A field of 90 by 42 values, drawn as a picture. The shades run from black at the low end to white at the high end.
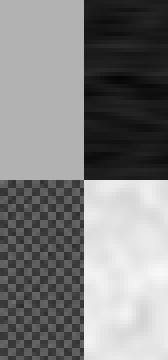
It is made of 2 by 2 panels. Panel 1,1: high, flat. Panel 1,2: very low, streaked across, faint in contrast. Panel 2,1: low, checkered. Panel 2,2: very high, blotchy, faint in contrast.
